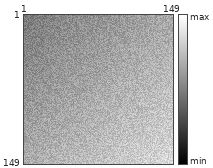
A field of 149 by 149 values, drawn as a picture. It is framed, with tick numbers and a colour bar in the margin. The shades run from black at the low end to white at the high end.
Slope: up to the bottom right. Ninth with the lowest average: top left. Odd rows or columns: none. Ninth with the highest average: bottom right.
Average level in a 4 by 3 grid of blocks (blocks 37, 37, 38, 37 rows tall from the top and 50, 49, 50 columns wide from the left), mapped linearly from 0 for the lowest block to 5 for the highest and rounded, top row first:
0 1 2 / 1 2 3 / 2 3 4 / 3 4 5
